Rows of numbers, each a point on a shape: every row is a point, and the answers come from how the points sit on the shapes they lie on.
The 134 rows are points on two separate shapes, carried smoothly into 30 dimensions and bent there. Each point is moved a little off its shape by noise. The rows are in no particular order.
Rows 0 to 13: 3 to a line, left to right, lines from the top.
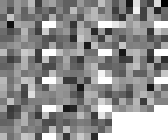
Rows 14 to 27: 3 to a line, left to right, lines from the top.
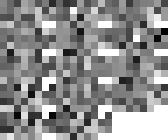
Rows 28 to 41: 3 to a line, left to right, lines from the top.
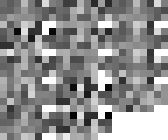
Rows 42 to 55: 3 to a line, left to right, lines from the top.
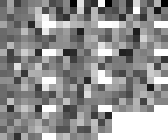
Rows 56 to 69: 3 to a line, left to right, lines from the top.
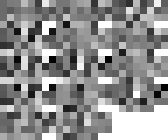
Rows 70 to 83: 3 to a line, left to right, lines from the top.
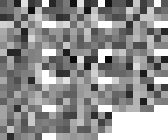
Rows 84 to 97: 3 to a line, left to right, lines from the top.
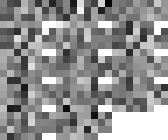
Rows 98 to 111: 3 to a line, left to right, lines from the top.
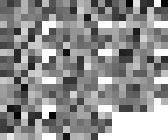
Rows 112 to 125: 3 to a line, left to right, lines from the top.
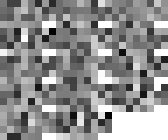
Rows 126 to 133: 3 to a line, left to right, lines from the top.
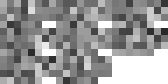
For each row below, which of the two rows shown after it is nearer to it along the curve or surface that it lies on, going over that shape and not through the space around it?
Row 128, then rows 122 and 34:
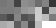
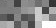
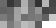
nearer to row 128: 122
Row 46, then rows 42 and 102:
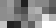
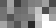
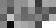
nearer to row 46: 42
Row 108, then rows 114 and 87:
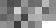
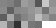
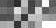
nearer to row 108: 114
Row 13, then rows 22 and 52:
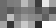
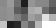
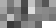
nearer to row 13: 52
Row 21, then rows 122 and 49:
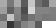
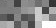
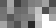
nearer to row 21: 49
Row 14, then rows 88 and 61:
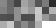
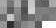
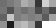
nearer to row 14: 61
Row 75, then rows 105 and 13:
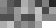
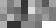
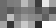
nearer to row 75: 13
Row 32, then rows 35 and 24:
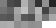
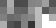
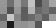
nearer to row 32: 35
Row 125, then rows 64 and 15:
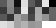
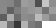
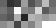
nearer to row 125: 15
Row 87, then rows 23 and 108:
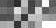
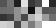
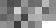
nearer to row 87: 23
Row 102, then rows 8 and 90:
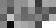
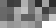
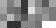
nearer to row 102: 90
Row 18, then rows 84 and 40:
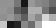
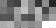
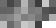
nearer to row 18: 84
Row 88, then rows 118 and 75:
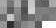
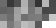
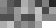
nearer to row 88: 118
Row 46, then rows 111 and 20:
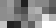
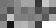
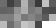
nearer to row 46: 111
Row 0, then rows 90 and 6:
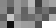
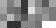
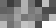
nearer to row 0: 90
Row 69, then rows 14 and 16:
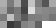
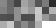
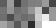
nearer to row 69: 16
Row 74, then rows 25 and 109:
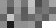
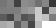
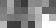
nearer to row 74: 109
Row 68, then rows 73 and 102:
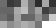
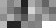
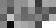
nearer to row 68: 102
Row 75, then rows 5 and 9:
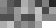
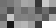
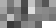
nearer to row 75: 5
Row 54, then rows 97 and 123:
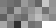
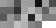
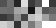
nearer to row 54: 97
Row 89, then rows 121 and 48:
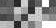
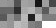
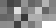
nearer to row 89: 48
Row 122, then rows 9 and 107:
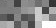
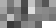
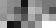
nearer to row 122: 107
